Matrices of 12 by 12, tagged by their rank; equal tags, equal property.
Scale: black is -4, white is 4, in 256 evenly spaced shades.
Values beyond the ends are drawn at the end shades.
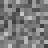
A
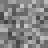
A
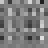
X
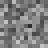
A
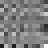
X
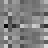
X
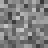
A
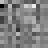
X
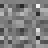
X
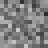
A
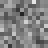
A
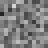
A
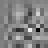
X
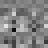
X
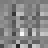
X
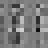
X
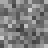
A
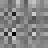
X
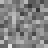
A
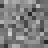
A
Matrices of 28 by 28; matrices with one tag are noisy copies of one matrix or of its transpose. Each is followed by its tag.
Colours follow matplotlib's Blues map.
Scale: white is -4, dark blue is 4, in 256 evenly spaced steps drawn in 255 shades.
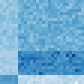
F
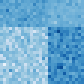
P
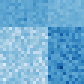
P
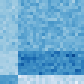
F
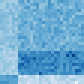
F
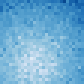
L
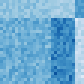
F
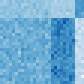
F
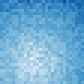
L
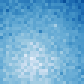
L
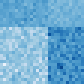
P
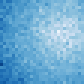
L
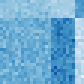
F
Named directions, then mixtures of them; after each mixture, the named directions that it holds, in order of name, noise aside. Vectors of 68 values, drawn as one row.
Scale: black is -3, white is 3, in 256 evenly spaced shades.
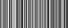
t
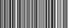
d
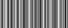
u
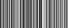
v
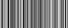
t, u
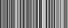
d, v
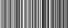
t, v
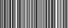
d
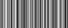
t, u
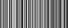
t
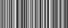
t, u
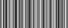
d, u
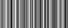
t, u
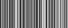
d, v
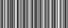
d, u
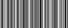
u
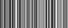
d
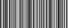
u, v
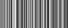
t, u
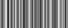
u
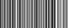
d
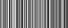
t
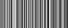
t, u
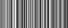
t, u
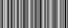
u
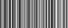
d, u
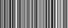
d
